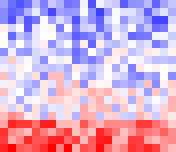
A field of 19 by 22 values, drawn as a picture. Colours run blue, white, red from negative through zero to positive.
Slope: up to the bottom. Average level on the scale: 50%. Seam: horizontal, 80% of the way down, the bottom part higher. Ninth with the highest average: bottom left.
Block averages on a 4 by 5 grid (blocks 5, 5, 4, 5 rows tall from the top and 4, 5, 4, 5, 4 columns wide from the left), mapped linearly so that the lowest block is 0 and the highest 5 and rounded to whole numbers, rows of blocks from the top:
0 1 0 1 0 / 2 1 1 1 1 / 2 2 3 2 2 / 5 5 4 4 4
